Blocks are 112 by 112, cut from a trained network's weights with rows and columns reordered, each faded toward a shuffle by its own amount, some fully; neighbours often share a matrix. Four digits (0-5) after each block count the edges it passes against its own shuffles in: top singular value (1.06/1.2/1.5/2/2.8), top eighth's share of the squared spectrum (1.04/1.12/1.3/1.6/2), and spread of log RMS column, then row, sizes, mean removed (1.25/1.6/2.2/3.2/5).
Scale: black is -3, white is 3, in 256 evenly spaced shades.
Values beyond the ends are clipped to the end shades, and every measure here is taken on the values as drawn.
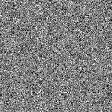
3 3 1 1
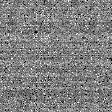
3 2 2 0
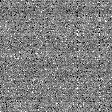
3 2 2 0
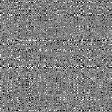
4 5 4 4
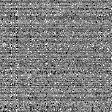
4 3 3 1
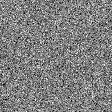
2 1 0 0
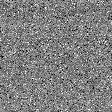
1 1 0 0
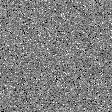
0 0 0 0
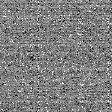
3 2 2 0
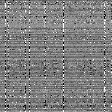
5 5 4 1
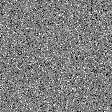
0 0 0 0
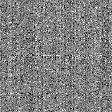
3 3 0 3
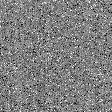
1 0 0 0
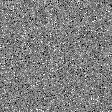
0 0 0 0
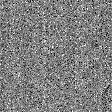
1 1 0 0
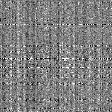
4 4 1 4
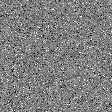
0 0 0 0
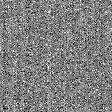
2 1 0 1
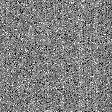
2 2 0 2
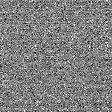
2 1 1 0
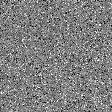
1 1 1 0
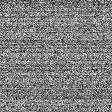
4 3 2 1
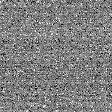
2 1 1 0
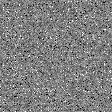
1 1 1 0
